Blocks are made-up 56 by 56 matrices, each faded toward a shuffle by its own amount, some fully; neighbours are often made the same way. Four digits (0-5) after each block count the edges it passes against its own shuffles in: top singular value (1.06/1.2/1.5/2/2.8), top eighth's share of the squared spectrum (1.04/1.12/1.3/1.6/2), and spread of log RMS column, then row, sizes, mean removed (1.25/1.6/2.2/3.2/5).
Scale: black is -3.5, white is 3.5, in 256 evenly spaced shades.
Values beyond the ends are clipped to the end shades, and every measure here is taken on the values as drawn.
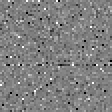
2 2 0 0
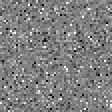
2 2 0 0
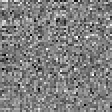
4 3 2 2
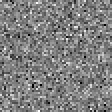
0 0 0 0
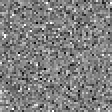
1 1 0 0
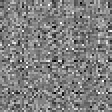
4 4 2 2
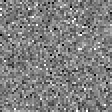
1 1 0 0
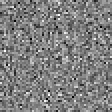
3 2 1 1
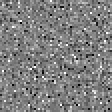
1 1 0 0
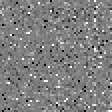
2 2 0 0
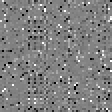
3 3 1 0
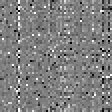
4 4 2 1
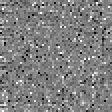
3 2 0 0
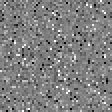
2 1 0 0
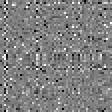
4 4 2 2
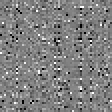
4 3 2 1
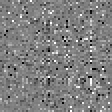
4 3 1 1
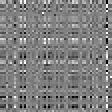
5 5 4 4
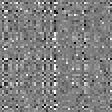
5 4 3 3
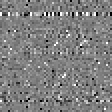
4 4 1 3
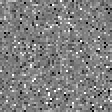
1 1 0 0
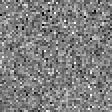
1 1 0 0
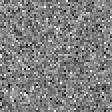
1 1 0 0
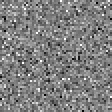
0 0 0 0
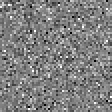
0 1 0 0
